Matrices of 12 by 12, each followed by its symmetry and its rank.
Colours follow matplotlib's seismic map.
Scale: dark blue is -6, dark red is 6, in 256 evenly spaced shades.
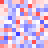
neither, full rank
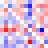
antisymmetric, rank two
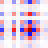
symmetric, rank one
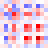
symmetric, rank two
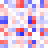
antisymmetric, rank two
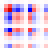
symmetric, rank one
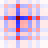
symmetric, rank one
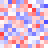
neither, full rank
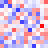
neither, full rank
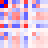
symmetric, rank two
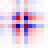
symmetric, rank one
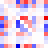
antisymmetric, rank two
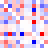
antisymmetric, rank two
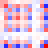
symmetric, rank two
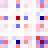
symmetric, rank two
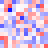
neither, full rank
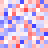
neither, full rank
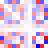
antisymmetric, rank two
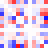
antisymmetric, rank two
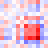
symmetric, rank two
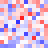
neither, full rank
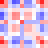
symmetric, rank two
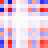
symmetric, rank one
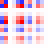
symmetric, rank one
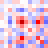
symmetric, rank two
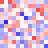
neither, full rank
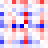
antisymmetric, rank two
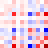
symmetric, rank two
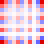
symmetric, rank one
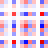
symmetric, rank one
